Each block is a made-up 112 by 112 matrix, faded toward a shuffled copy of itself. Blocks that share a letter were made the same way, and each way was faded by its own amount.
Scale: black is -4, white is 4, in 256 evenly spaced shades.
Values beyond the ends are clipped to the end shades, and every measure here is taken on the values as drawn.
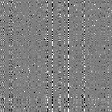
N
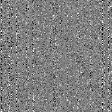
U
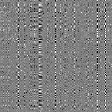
N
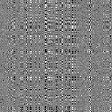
N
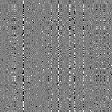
N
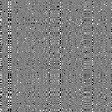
N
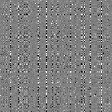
N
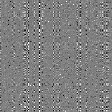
N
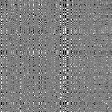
N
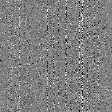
U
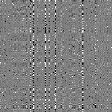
N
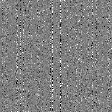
U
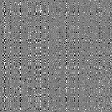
N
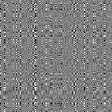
N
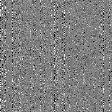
U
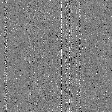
U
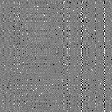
N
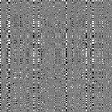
N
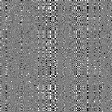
N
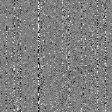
U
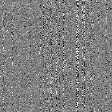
U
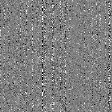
U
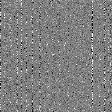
U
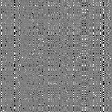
N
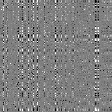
N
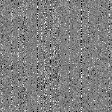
U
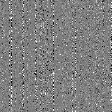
U
